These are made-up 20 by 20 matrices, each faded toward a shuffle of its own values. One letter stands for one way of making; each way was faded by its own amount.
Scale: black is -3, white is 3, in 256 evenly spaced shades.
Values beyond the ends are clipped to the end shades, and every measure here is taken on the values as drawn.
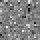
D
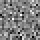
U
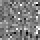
D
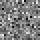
U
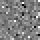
D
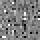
D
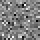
U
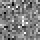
D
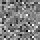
U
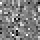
D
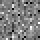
D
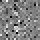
D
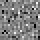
U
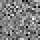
U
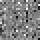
D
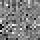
U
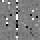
D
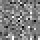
U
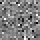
U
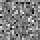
U
